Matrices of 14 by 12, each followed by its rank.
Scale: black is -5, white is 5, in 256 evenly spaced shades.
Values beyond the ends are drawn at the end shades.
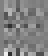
two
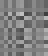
one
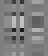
one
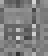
two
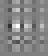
one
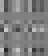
one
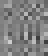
two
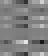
one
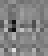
two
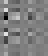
one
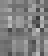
two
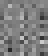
two
